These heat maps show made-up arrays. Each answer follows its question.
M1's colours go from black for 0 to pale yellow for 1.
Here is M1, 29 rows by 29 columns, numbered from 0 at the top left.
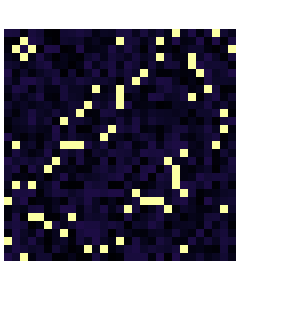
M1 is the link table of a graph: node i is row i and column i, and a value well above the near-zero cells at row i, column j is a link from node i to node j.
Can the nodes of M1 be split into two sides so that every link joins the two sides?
yes
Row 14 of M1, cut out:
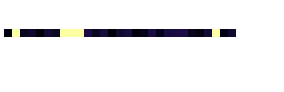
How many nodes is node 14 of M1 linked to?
5
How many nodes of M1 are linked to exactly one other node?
9
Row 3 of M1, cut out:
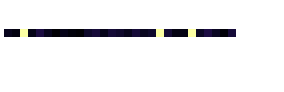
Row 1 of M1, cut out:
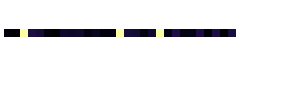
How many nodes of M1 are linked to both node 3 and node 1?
2
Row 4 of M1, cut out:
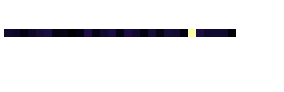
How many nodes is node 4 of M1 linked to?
1
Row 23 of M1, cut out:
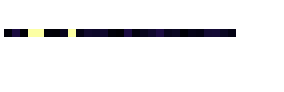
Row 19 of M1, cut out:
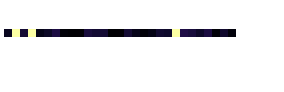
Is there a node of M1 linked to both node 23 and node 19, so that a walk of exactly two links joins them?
yes
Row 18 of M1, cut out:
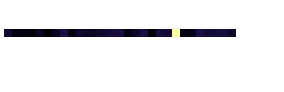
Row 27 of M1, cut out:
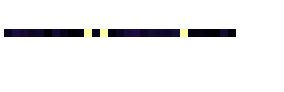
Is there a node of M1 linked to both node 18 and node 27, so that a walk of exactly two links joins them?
no
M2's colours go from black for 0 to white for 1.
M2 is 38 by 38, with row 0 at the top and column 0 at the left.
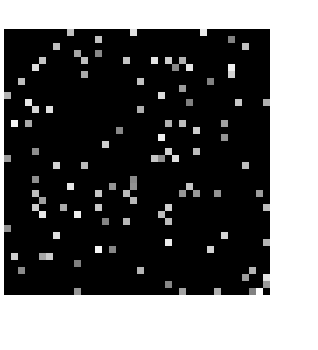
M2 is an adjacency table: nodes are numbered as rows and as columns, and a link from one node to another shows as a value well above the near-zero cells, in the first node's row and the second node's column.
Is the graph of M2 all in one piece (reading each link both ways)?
no
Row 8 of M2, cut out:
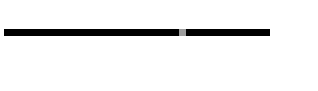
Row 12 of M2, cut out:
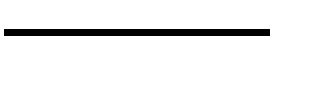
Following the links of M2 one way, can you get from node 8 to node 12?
no
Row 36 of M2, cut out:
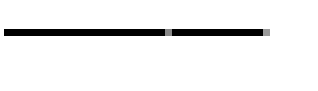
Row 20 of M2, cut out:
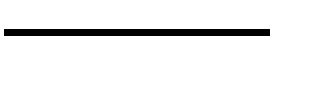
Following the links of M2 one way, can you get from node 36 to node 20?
no
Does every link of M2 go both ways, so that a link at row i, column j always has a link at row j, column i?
yes
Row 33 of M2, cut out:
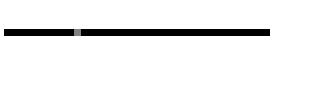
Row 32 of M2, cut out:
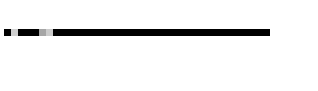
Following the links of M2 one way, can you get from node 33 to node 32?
yes
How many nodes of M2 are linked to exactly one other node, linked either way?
4
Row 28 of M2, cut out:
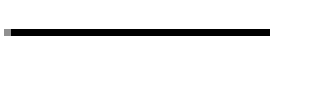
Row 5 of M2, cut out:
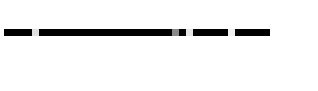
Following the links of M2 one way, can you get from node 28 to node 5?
yes
